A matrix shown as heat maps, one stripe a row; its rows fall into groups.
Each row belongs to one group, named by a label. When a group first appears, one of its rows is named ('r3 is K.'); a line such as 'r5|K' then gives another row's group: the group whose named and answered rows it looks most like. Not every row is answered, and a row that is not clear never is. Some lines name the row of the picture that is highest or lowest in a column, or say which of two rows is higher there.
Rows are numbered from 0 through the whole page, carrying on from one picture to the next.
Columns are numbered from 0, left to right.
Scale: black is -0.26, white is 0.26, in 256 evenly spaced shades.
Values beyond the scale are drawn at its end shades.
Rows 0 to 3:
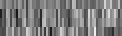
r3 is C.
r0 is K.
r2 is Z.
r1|Z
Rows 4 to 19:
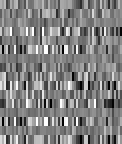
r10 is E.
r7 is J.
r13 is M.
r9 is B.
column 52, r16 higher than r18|No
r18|K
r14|J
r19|M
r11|Z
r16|E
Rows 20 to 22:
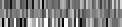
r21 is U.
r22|B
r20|U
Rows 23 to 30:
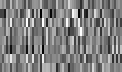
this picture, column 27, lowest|24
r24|C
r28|U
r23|M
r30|Z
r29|J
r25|J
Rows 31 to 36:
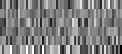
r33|C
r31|Z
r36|J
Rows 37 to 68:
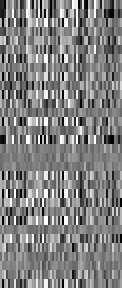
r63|J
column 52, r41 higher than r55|Yes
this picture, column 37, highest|37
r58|B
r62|E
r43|B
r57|M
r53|K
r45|B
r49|E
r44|U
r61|B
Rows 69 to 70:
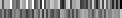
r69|J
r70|U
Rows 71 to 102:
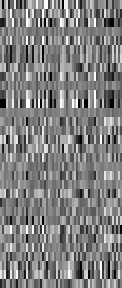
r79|C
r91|E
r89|E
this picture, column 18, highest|71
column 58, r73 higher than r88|Yes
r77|U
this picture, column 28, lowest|102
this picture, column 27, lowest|82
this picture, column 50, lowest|82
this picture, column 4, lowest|71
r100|M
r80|E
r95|U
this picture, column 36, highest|82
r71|B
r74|E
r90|K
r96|J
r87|B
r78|M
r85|J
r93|Z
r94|K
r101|M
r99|U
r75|J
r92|M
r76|U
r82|C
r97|K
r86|M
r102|Z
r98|J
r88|J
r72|J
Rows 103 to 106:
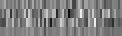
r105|C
